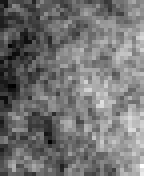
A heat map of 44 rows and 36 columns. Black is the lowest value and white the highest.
The values follow a bell shape. There is an overall slope up to the right. There are no regular stripes. The field is mottled with small blotches.
